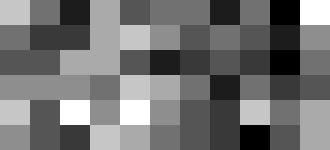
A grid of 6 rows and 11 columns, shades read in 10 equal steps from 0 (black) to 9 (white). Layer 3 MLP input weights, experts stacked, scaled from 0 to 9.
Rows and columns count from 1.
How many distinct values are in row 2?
7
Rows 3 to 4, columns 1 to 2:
3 3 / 5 5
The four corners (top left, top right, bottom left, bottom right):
7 9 5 6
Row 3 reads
3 3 6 6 3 1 2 3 2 0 4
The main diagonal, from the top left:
7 2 6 4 9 4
